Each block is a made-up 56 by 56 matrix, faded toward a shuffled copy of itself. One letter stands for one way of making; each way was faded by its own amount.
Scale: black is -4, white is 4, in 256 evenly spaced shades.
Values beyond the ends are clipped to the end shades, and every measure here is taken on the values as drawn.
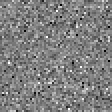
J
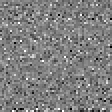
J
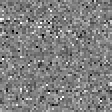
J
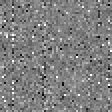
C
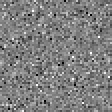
J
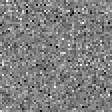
J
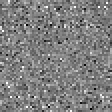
J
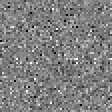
J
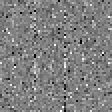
C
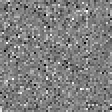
C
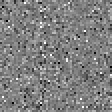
C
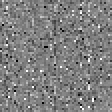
C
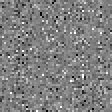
C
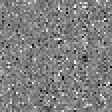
C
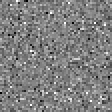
J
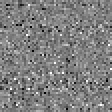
J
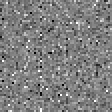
C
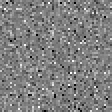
C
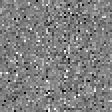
C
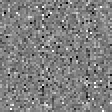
C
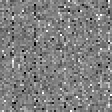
C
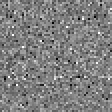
J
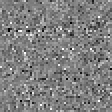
J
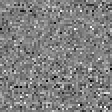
J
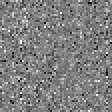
C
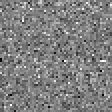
J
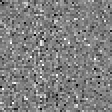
C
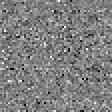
J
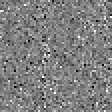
C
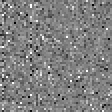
C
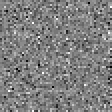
C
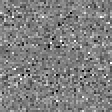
J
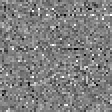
J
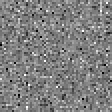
C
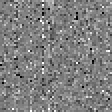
C
